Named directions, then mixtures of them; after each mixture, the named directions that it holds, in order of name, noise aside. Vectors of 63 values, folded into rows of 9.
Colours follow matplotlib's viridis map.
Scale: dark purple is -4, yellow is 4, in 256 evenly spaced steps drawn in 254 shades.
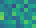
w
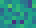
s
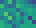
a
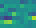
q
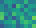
w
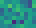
s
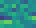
q, w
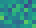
s, w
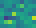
q, w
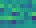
q, s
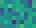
s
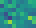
a, q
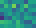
q, w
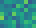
w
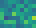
q, w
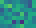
s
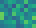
w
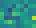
q, w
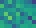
a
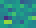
q, s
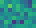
s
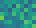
s, w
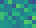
a, w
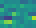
q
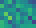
a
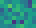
s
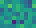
s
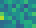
q, w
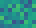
s, w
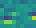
q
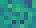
s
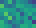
a
